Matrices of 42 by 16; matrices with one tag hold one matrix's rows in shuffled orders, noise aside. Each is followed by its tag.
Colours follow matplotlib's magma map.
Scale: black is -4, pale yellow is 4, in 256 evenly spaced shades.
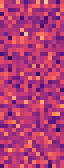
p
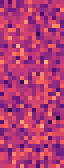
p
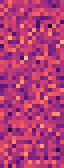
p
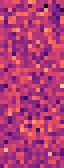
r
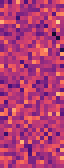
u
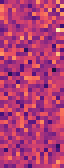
u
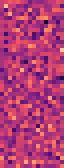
r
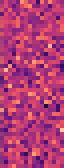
r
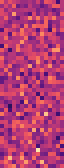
p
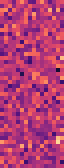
u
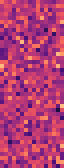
u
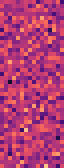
p
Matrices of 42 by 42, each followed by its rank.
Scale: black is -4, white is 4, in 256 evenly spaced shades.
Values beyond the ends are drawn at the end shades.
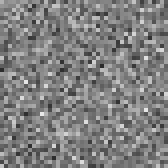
full rank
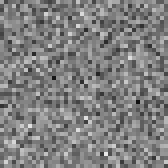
full rank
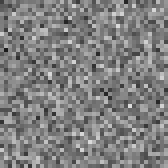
full rank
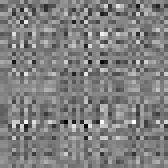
three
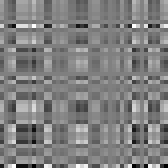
one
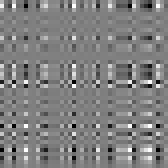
one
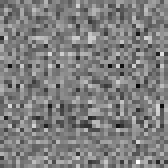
five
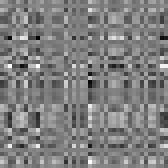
two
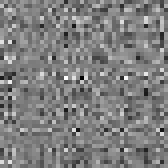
five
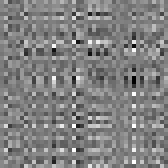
three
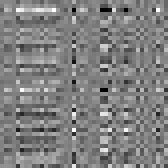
two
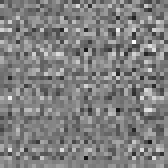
five
